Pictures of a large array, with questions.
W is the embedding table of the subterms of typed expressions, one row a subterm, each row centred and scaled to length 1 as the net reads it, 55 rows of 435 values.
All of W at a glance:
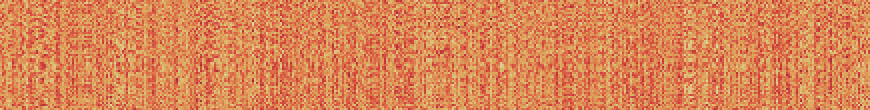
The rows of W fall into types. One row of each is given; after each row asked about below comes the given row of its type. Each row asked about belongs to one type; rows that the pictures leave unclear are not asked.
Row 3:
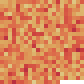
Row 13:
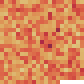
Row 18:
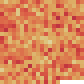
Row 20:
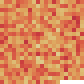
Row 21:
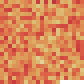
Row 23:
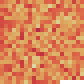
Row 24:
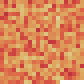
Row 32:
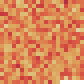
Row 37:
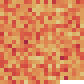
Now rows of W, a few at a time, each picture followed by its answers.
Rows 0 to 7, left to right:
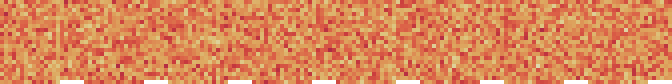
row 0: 32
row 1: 24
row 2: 18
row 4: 20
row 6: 23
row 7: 37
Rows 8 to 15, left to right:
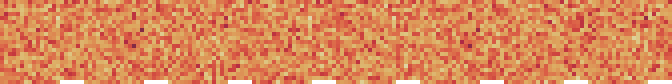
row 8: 24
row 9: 13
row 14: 20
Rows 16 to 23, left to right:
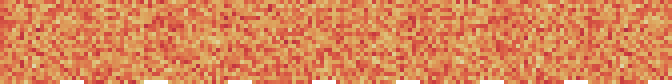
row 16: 23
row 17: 21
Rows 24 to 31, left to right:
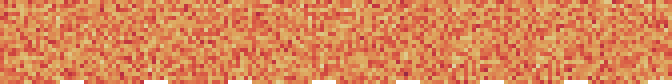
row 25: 3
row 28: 24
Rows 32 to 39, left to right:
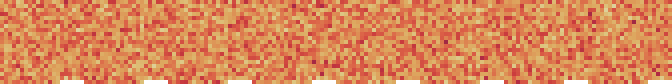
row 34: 21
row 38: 3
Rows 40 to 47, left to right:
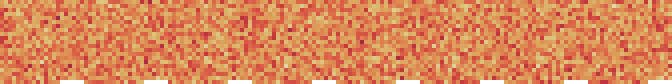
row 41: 37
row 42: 20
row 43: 23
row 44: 37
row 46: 37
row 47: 3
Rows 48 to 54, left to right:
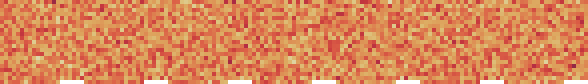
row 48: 21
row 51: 21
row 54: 20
